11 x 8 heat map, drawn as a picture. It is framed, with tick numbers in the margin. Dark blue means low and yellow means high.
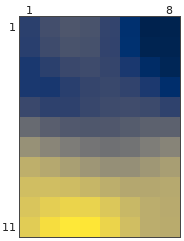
The ninth with the highest average is the bottom left. There are no lone odd cells. There is an overall slope up to the bottom. The top right is the ninth with the lowest average.
